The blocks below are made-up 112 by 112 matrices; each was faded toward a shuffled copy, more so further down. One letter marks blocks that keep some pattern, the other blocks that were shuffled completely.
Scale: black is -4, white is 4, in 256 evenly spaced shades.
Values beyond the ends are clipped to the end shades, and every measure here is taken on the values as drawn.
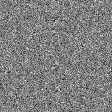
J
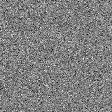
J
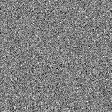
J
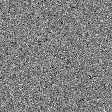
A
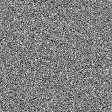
J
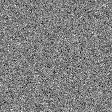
A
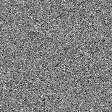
A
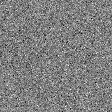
A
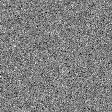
A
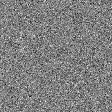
J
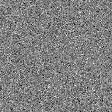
J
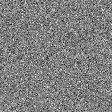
J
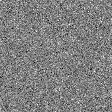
A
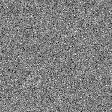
J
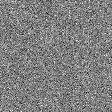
J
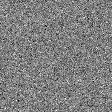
A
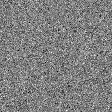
A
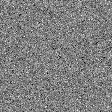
A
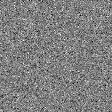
J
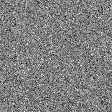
A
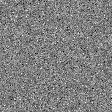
A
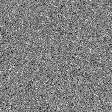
A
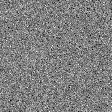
A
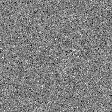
J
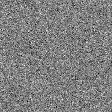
J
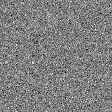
J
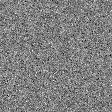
A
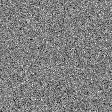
A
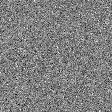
A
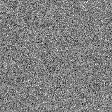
J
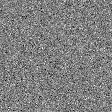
A
